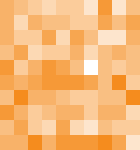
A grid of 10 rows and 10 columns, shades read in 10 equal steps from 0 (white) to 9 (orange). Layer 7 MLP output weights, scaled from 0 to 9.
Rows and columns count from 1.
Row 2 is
6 3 6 5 5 4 4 7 5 7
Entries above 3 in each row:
7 9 7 8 9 10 10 9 7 9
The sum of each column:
62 57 53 55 57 55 39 57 50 50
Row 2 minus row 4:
1 -4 3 1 1 -2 1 2 -1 2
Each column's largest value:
8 9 9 8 8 8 8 9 9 9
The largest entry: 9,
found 5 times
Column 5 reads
4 5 3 4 7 8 5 6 7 8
